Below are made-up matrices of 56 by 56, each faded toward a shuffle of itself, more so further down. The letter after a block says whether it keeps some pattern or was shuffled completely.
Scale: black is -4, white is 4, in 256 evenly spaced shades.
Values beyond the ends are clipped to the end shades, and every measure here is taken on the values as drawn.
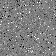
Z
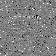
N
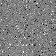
N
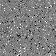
Z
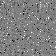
N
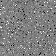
N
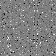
N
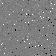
Z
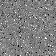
N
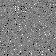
Z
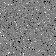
Z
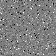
N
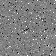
Z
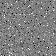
Z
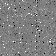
N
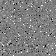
N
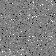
N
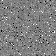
N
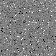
N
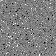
Z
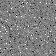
Z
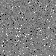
N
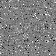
N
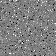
Z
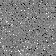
N
